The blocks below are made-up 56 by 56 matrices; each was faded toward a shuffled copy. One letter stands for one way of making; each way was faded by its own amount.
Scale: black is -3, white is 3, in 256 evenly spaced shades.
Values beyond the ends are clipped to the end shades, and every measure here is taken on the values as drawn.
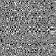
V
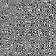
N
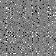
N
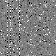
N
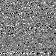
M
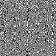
N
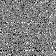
M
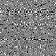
V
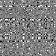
V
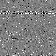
V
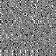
N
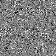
M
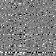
V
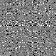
V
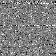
M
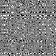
V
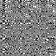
V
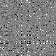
N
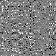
N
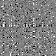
N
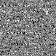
M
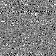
M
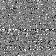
M
